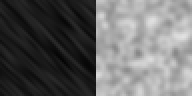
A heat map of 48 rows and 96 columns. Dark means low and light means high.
It is made of 1 by 2 panels. Panel 1,1: very low, slanting down to the right, faint in contrast. Panel 1,2: high, blotchy.
